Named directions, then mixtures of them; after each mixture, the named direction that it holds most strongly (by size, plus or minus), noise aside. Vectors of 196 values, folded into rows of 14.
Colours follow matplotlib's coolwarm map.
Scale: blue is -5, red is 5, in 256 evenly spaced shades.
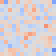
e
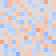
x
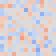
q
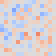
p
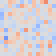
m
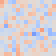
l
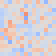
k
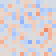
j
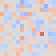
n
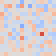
n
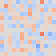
n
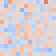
k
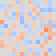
j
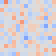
e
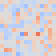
p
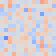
q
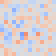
p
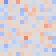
e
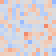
e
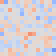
e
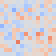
p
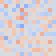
k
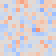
n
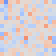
e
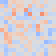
p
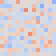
q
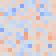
p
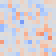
j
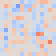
p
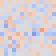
x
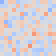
l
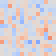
j
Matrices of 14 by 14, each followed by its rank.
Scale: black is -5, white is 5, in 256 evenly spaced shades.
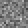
full rank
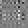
two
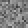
full rank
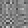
two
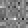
three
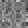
three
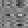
two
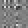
two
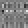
two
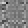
three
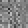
three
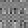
two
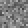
full rank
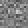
three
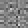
three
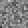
full rank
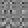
two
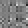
two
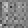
three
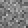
full rank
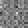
three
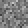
full rank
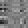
two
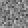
full rank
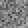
full rank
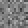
three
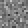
full rank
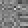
three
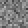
full rank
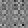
two
